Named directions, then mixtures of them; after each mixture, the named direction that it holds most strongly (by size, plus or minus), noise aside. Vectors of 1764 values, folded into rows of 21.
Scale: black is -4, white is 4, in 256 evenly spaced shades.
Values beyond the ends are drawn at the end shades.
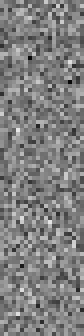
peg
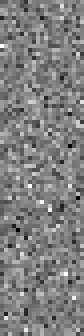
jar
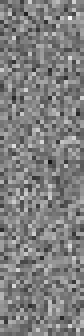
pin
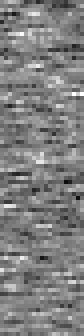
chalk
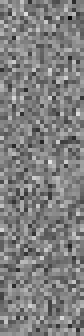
pin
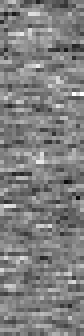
chalk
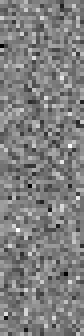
jar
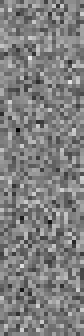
peg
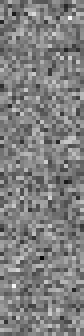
pin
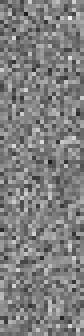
pin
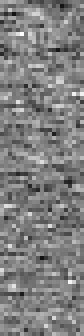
chalk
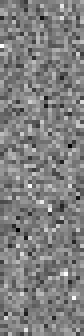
jar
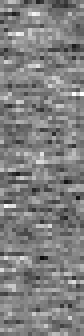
chalk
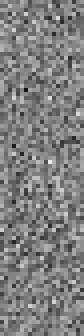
pin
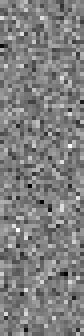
jar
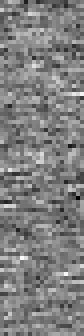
chalk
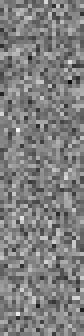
peg
